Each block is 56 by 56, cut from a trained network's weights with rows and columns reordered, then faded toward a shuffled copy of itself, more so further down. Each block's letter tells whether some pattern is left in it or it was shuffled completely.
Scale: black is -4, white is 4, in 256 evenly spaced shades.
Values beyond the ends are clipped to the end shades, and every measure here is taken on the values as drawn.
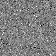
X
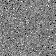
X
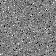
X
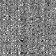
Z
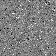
X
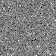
X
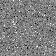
X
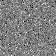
X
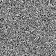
X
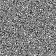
X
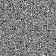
X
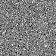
X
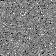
X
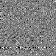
Z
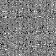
Z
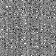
Z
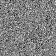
X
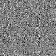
Z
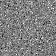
X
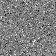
X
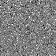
X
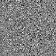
Z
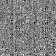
Z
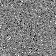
X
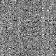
Z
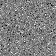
X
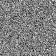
X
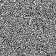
X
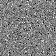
X
